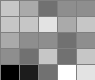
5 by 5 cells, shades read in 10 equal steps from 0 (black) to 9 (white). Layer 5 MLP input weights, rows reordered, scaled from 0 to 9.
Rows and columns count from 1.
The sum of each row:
27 35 25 27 22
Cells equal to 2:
0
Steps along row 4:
down up down up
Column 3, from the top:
4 8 5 7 4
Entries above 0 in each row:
5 5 5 5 4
